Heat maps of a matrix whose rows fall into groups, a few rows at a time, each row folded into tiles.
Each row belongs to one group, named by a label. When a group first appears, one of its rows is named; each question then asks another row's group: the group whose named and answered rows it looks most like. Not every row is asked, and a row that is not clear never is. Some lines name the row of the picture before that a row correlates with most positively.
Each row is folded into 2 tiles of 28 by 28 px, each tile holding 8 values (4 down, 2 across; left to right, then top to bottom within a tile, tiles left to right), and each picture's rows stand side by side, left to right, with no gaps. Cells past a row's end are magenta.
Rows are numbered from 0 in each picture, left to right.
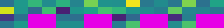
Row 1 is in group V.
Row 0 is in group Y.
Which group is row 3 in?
Y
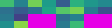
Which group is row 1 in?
Y
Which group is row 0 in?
V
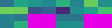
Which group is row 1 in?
V
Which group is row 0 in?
Y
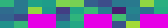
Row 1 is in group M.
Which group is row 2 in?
V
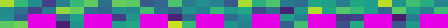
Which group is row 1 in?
Y
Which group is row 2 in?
M
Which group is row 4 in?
Y
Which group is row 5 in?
V
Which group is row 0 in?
M
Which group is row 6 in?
Y
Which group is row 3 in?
M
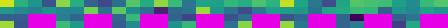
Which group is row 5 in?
M
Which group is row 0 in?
M
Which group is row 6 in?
Y
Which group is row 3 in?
V
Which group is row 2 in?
Y
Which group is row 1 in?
M
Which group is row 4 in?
V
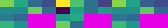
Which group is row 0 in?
M
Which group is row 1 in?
M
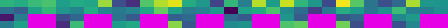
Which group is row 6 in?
M
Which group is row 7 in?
Y
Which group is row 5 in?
M
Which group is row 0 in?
V
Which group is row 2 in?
V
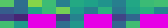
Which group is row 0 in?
V
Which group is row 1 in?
Y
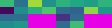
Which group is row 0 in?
V
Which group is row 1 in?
V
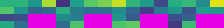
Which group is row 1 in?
Y
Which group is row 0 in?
Y
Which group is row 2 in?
M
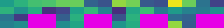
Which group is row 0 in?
Y
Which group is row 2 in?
M
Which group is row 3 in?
M
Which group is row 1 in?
M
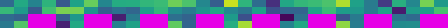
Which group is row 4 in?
M
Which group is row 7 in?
V
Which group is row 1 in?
Y
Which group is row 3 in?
M
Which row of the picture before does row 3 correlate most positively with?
3
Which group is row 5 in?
V
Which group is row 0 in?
Y
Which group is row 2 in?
V
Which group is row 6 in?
M
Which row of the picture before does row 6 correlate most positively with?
3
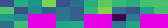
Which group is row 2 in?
V
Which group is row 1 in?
V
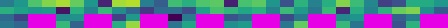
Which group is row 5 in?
Y
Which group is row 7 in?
Y
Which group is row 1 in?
M
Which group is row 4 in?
Y
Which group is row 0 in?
Y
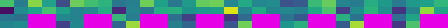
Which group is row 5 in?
V
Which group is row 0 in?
V
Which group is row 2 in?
V
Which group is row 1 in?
Y
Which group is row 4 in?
Y
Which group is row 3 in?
Y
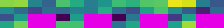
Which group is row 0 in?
M
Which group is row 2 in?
V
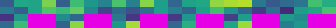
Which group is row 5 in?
V
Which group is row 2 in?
V
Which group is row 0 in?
V
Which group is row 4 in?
M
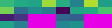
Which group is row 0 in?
Y
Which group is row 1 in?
V
